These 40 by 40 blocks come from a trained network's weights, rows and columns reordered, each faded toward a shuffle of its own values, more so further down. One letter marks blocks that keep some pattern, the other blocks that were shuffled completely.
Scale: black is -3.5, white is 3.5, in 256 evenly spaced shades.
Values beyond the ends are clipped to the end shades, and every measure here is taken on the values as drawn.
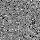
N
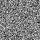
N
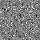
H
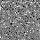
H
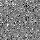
H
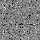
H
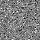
N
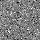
N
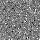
N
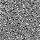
N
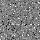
H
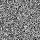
N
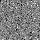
N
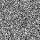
H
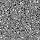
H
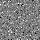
N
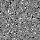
H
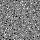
N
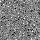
N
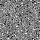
N
